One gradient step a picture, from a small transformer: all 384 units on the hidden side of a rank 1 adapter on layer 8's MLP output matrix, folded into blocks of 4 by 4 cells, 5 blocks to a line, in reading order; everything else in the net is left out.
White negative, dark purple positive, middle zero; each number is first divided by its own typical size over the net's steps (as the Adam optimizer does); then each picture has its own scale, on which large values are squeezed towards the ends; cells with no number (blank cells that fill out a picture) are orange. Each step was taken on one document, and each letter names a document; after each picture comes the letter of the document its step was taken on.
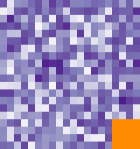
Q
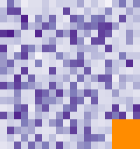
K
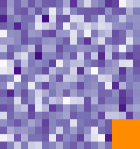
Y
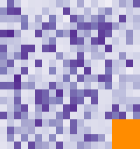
K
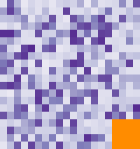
K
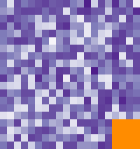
Q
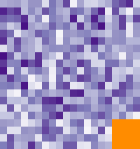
K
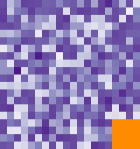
K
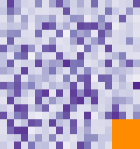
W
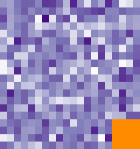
Y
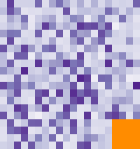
W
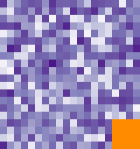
Q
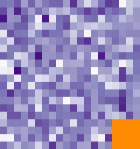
Y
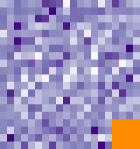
Y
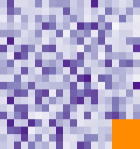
W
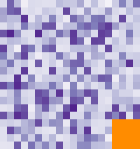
K
